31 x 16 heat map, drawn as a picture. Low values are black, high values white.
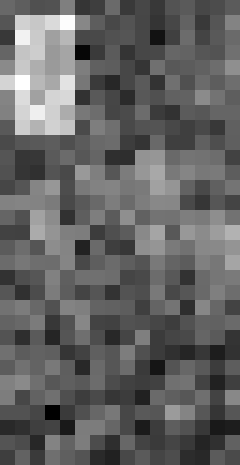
Roughest part: top left. Ninth with the highest average: top left. Average level on the scale: 40%. Odd patch: higher, in the top left. Calmest part: top right.
